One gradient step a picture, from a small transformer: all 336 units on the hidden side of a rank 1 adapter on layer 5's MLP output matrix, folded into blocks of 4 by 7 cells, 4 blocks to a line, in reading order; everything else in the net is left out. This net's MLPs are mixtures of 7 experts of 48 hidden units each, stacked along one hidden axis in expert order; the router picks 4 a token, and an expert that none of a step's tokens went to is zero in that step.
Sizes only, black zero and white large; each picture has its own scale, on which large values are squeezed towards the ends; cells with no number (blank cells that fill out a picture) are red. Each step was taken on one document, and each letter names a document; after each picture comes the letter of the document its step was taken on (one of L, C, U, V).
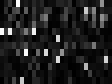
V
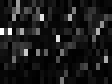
V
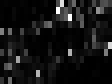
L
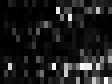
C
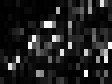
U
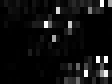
U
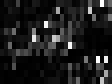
U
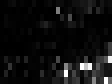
C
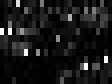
V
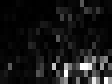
C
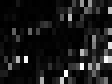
C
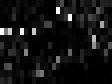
L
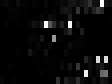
U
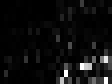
C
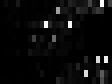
U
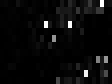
U
